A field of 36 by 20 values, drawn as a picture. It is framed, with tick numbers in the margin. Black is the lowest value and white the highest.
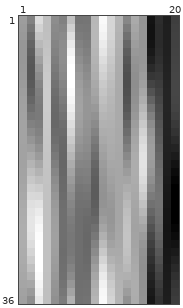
The grain runs up and down. The centre is the calmest part. A vertical seam about 80% of the way across splits the table, and the left part is higher.
